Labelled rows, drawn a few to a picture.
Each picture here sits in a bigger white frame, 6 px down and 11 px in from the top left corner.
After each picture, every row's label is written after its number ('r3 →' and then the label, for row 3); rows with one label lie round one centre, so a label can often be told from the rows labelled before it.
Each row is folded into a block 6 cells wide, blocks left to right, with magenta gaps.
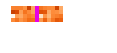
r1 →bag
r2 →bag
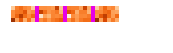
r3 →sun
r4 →bag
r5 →bag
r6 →sun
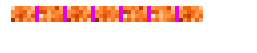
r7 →sun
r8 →bag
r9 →sun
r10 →sun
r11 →bag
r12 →bag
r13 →sun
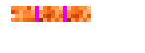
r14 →bag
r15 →sun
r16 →sun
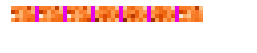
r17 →bag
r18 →bag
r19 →bag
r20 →sun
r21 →sun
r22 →sun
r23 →bag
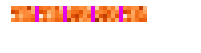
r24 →bag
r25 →bag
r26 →sun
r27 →sun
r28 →bag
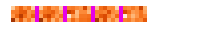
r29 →sun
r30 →sun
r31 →bag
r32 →sun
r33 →bag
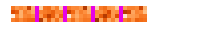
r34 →bag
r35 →sun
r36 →bag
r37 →sun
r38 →bag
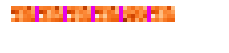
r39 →bag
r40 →bag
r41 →bag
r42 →bag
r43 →sun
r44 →bag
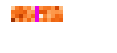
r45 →sun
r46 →bag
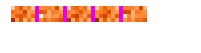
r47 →sun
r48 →bag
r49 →sun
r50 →sun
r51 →bag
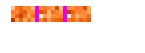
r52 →sun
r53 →bag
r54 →bag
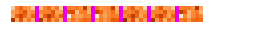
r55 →sun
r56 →sun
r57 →bag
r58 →bag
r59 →sun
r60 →sun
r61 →bag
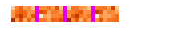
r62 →sun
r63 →bag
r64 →sun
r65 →bag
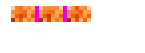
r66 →sun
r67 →sun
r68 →sun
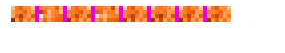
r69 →sun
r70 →bag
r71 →sun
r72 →bag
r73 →sun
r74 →sun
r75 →sun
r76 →sun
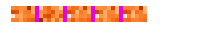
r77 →bag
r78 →sun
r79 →bag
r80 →bag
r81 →bag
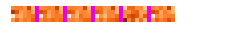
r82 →bag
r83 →bag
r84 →bag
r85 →bag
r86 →sun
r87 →bag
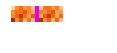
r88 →sun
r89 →sun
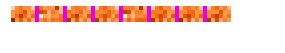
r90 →sun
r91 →bag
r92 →sun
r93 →sun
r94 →bag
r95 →sun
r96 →sun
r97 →sun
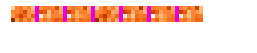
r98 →sun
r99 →bag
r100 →bag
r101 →sun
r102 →bag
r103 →bag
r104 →bag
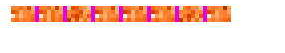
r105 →bag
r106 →bag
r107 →sun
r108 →bag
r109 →bag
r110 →bag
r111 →sun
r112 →bag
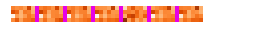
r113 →bag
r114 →bag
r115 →bag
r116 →bag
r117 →sun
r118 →bag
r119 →bag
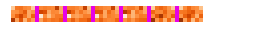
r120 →sun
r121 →bag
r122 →bag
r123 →bag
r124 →bag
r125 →sun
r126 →sun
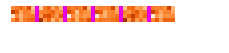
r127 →bag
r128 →sun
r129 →bag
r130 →bag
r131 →sun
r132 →bag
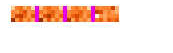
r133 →sun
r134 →sun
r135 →sun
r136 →bag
